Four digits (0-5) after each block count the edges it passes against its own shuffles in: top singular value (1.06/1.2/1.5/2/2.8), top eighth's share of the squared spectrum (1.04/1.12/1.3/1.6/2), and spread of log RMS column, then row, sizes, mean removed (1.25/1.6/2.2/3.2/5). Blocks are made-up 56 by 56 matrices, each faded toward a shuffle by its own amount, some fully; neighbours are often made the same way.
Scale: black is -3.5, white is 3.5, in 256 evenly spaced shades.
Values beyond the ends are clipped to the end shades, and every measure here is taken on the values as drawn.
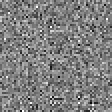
3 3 2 1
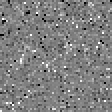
2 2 0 0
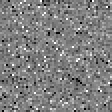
1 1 0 0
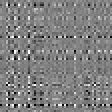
5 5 3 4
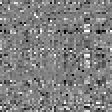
4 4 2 3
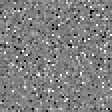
1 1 0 0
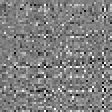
4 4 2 3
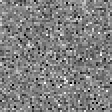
1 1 0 0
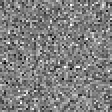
0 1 0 1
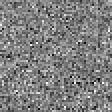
1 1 0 2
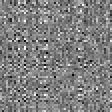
4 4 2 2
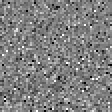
0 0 0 0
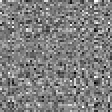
4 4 3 2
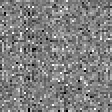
3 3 1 1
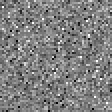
0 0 0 0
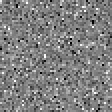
1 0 0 0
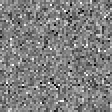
3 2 0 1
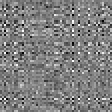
5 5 3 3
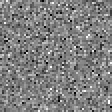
0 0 0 0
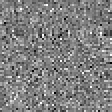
3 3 1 1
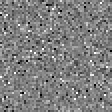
1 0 0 0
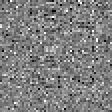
3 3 1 1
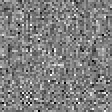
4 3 1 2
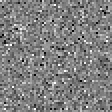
2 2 1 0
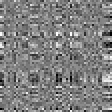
5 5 3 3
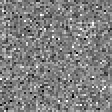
2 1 0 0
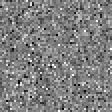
1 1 0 0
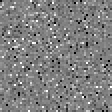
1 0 0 0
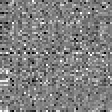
4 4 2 2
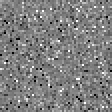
0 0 0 0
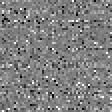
3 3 1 1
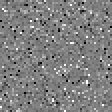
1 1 0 0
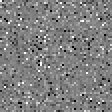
0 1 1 0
